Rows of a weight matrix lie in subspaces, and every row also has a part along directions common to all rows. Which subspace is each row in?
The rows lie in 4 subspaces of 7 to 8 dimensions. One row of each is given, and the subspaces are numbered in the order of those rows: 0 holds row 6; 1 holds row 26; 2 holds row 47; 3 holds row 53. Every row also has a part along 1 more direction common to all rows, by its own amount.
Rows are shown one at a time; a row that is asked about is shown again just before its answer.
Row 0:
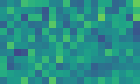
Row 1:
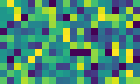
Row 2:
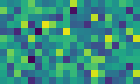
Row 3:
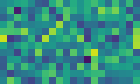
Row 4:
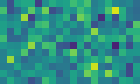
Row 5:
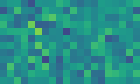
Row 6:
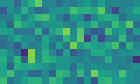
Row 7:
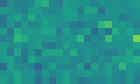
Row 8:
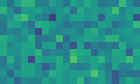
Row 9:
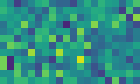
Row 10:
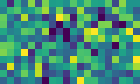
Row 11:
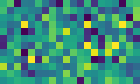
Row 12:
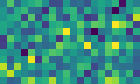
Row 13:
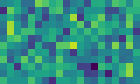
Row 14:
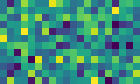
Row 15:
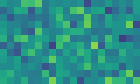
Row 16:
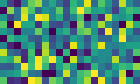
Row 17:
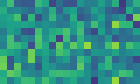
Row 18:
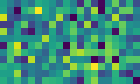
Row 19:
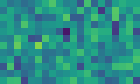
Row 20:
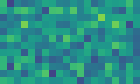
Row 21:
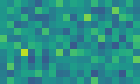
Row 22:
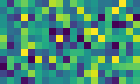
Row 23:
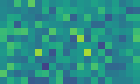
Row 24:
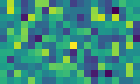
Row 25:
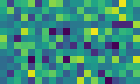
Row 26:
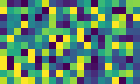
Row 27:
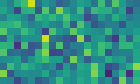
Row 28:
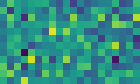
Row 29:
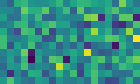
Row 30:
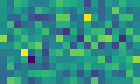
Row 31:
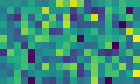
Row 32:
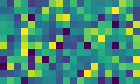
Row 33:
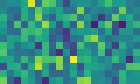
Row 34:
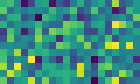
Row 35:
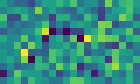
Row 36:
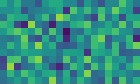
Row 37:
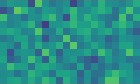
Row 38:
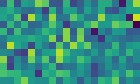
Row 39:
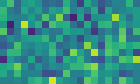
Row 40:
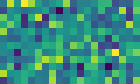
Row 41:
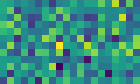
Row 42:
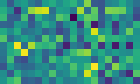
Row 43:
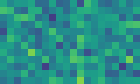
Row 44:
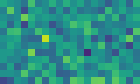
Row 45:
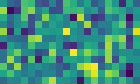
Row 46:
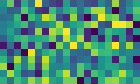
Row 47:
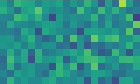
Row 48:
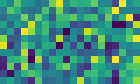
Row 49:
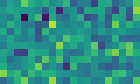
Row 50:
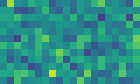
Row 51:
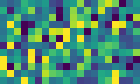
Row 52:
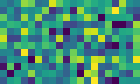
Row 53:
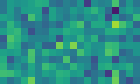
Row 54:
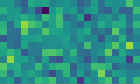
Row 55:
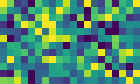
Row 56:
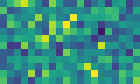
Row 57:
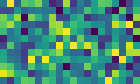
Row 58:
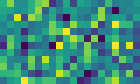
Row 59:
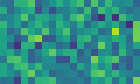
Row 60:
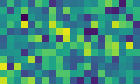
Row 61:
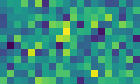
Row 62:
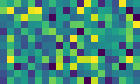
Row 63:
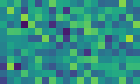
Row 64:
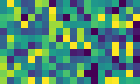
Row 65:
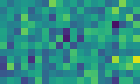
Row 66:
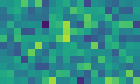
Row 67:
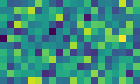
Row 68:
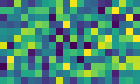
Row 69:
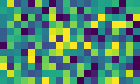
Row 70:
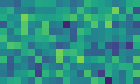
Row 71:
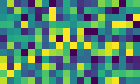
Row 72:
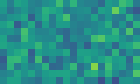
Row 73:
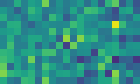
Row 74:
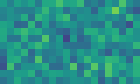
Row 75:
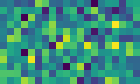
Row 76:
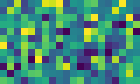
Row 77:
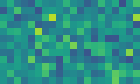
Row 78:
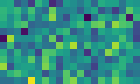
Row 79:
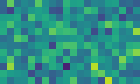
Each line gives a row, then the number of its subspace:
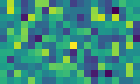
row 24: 3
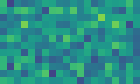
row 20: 1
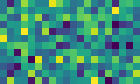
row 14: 1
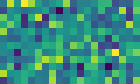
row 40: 1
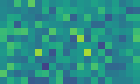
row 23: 0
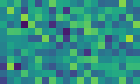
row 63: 2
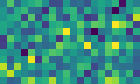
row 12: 3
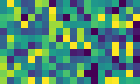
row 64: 3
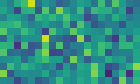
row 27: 0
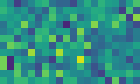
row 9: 1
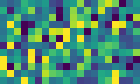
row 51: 3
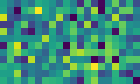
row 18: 3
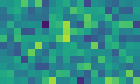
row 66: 0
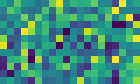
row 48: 3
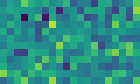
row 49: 1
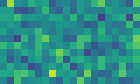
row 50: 1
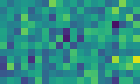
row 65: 3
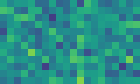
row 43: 2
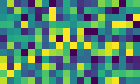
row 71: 2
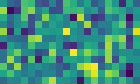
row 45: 3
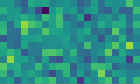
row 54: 3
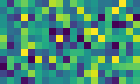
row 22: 0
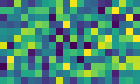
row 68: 1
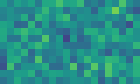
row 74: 2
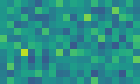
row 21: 0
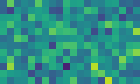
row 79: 1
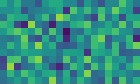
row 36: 2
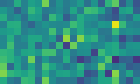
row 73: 3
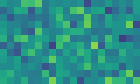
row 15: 0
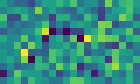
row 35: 0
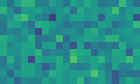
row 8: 2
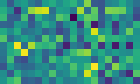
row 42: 3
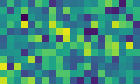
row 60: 2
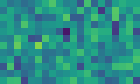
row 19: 3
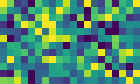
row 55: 3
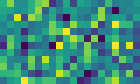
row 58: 2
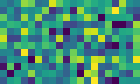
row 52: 1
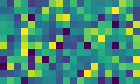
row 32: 2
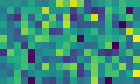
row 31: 2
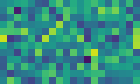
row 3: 0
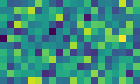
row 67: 0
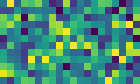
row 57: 1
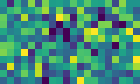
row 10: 0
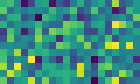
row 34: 1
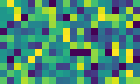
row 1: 3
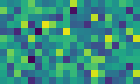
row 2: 2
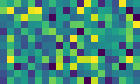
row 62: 2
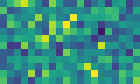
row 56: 0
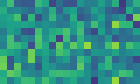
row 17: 1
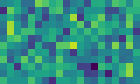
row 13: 3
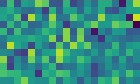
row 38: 1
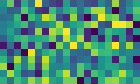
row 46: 0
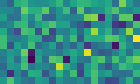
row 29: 2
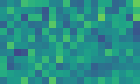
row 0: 1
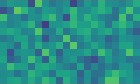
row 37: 2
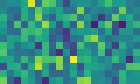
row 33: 0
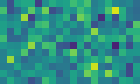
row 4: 3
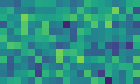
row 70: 1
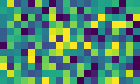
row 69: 0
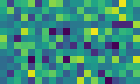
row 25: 1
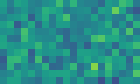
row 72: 2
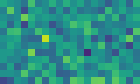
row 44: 2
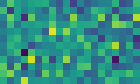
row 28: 0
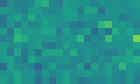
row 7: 1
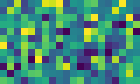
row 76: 3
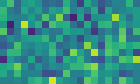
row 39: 3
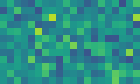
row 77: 2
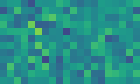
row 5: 2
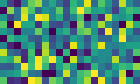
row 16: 0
